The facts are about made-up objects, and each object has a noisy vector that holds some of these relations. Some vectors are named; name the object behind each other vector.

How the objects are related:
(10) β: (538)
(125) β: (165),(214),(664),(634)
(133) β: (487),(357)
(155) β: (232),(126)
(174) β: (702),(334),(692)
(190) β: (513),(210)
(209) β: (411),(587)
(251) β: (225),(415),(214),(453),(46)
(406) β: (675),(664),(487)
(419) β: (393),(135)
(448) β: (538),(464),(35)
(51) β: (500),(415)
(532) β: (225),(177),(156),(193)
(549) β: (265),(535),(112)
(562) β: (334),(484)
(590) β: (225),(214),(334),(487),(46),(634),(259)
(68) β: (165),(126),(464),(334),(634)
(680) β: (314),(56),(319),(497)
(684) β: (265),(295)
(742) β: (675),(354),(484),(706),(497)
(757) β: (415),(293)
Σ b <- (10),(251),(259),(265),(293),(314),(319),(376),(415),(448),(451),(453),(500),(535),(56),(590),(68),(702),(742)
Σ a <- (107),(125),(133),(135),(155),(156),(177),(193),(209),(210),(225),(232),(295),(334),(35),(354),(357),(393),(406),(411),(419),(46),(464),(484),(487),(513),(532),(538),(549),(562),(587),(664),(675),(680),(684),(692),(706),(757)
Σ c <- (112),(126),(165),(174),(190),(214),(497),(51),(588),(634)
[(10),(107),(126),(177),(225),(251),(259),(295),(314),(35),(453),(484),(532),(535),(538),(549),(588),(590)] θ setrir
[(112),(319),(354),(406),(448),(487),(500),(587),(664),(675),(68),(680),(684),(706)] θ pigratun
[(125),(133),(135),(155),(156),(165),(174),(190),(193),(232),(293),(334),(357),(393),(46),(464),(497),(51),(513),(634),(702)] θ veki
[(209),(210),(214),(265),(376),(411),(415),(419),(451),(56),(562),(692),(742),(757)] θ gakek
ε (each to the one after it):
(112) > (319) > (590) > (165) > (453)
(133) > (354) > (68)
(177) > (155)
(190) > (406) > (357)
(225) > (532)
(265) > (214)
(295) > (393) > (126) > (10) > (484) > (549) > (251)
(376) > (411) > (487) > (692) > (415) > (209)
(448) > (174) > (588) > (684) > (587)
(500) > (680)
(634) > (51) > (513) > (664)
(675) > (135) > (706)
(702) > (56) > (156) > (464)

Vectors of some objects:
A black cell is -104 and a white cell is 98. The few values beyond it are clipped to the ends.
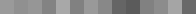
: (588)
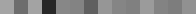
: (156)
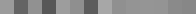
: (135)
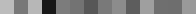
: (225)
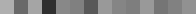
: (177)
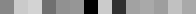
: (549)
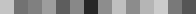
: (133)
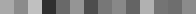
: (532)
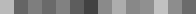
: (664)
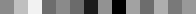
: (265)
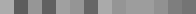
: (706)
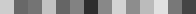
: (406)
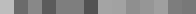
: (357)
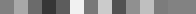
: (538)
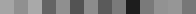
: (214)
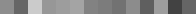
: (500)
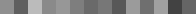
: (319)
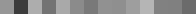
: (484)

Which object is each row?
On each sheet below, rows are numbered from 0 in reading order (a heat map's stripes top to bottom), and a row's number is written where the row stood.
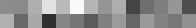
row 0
(51)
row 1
(46)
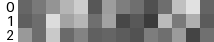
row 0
(126)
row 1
(174)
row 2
(259)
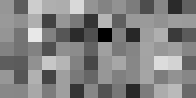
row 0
(415)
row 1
(295)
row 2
(590)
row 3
(464)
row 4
(155)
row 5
(692)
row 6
(634)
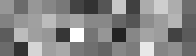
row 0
(125)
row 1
(190)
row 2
(10)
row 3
(562)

